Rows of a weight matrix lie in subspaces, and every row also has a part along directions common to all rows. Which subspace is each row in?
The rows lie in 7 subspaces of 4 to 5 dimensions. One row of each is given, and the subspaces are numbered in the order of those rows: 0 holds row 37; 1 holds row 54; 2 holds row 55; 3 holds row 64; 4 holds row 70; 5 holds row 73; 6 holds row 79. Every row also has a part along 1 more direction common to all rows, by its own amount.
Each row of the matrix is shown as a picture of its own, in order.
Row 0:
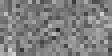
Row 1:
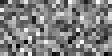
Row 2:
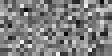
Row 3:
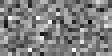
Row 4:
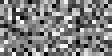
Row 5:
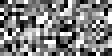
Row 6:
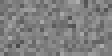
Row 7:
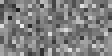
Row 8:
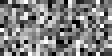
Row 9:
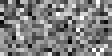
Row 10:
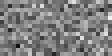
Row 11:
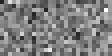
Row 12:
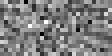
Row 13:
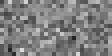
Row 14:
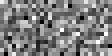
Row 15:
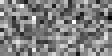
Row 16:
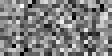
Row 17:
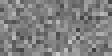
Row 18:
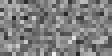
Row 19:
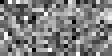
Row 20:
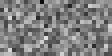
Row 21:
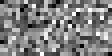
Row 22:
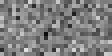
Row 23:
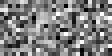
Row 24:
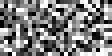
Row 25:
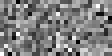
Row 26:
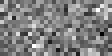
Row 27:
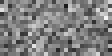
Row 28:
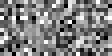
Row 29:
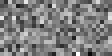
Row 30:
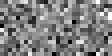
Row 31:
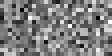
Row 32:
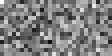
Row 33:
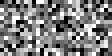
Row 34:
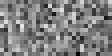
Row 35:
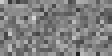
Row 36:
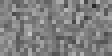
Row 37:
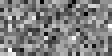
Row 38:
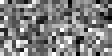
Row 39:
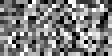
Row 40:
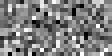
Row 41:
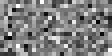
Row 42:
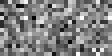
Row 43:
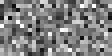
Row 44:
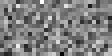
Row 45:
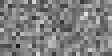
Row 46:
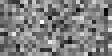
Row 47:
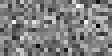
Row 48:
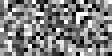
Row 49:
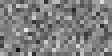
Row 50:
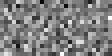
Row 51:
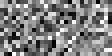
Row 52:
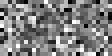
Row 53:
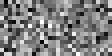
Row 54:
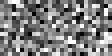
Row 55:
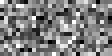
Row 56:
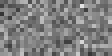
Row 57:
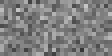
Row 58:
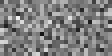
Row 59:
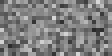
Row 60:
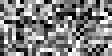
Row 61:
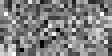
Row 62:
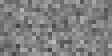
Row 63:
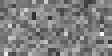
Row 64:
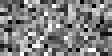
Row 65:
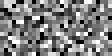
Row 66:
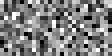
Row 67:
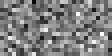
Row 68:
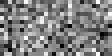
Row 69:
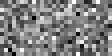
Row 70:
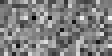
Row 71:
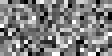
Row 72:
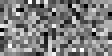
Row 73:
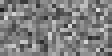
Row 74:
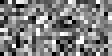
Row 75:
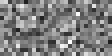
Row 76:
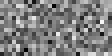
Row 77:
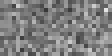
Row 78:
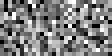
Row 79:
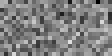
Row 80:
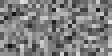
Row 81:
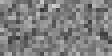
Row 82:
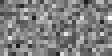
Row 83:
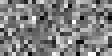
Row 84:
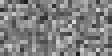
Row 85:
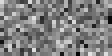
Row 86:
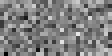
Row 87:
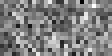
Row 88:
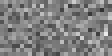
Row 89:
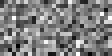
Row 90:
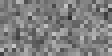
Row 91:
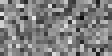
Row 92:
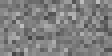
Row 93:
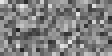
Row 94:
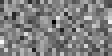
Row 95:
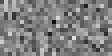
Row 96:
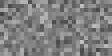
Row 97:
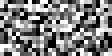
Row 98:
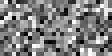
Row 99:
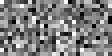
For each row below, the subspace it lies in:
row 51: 6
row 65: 0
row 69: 0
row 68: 3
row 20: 0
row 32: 2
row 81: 2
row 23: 3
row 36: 1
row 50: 0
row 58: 2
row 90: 3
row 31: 2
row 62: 1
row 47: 6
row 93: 2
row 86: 4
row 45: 1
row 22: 2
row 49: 6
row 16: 3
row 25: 6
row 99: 3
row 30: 4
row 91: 6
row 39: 3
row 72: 2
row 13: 0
